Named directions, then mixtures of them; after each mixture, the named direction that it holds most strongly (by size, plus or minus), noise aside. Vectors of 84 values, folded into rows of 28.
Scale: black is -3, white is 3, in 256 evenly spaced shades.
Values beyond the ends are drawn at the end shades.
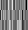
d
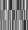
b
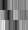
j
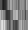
j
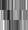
j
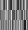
b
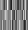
b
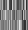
b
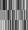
b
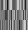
b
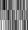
b
